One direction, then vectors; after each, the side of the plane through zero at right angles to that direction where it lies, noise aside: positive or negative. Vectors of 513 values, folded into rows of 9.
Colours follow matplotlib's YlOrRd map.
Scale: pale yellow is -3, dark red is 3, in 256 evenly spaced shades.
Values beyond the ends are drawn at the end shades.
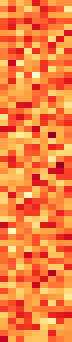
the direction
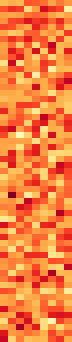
positive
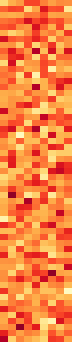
positive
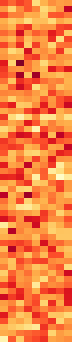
negative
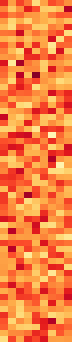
negative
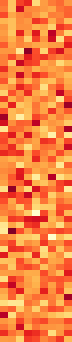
negative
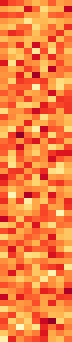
negative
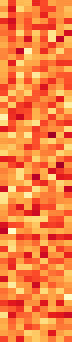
positive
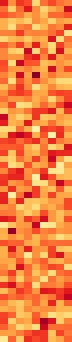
negative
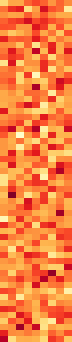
positive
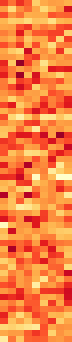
negative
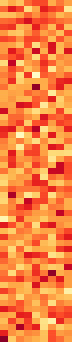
positive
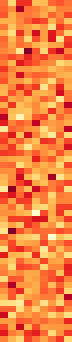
negative
